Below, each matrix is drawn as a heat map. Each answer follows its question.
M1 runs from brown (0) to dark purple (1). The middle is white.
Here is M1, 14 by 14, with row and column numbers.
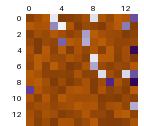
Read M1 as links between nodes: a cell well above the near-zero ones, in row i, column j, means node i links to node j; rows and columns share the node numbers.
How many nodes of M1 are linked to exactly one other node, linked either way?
5
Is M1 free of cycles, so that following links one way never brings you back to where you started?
no
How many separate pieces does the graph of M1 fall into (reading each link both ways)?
1
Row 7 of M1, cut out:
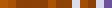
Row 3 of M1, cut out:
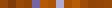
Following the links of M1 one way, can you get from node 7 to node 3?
yes
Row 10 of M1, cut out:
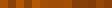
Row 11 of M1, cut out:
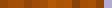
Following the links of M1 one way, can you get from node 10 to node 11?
no
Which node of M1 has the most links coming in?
node 13
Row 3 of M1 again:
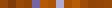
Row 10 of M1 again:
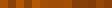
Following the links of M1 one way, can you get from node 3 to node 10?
yes
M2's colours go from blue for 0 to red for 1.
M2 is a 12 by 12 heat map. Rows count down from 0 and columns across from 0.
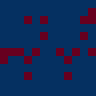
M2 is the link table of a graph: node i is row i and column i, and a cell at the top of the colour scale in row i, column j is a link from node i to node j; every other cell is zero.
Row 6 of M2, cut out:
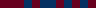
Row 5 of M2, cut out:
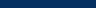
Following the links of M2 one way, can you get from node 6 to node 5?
yes
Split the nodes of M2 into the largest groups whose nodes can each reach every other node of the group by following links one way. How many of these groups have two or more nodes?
0
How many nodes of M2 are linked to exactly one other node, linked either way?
0
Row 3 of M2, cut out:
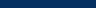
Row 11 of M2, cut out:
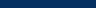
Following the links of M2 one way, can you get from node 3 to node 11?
no
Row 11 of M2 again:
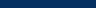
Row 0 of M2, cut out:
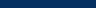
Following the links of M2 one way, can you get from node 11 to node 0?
no
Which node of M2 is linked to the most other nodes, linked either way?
node 6
